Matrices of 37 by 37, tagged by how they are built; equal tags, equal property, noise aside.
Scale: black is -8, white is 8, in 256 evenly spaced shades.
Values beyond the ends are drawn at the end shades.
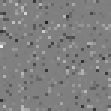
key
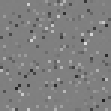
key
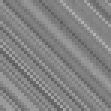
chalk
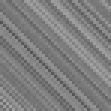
chalk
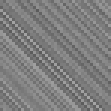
chalk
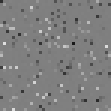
key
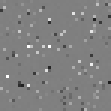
key
